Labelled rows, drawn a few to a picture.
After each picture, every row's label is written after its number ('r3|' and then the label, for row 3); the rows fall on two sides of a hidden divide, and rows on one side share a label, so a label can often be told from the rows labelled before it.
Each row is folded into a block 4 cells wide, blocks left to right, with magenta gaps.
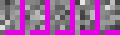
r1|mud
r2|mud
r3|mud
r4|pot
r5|mud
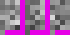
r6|mud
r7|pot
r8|pot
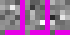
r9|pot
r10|mud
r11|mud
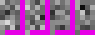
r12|mud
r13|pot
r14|mud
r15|mud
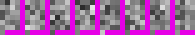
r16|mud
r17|mud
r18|pot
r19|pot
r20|mud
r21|mud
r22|pot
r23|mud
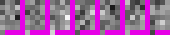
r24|pot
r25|pot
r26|mud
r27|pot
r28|mud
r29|mud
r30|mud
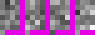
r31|mud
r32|mud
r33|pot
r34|pot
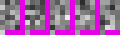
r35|mud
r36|mud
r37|mud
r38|mud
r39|mud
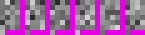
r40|pot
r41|pot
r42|mud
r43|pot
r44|pot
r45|pot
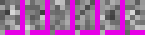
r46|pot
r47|mud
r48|pot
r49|mud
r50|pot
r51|pot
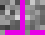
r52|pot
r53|pot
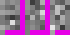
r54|mud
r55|mud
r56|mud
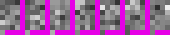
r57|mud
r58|mud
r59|pot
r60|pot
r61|pot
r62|pot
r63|mud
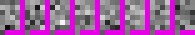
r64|pot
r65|pot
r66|mud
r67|pot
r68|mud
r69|pot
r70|mud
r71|pot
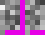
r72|pot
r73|pot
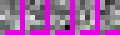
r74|pot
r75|mud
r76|mud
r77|mud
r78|mud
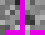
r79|pot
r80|mud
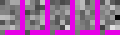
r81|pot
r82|mud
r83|pot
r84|pot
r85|pot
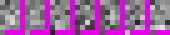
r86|mud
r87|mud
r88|mud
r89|mud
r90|mud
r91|pot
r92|pot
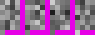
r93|pot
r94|pot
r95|pot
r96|mud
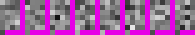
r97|mud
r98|pot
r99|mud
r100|mud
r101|pot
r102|mud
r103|pot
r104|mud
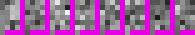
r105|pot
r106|pot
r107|pot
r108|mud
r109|pot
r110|mud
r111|mud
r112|mud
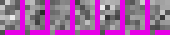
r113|pot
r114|pot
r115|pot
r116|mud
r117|pot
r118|mud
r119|mud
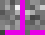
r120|pot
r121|pot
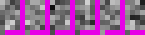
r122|mud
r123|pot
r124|mud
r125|pot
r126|mud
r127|pot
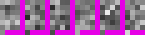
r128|mud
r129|mud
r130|pot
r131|mud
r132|pot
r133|mud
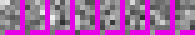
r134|pot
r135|pot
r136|pot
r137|pot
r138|pot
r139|pot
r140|mud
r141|mud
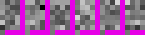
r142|mud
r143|mud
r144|pot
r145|pot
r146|pot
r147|mud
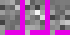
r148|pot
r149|mud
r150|mud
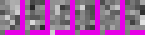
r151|pot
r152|mud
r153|pot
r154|mud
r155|pot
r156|mud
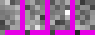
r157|pot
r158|pot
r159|pot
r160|mud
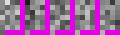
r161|pot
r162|pot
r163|mud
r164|pot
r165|pot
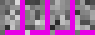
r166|mud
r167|mud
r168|pot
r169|pot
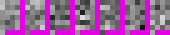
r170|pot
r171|pot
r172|mud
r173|mud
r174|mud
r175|mud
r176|mud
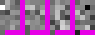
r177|pot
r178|pot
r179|pot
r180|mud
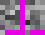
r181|pot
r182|pot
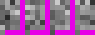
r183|pot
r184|pot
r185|pot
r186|pot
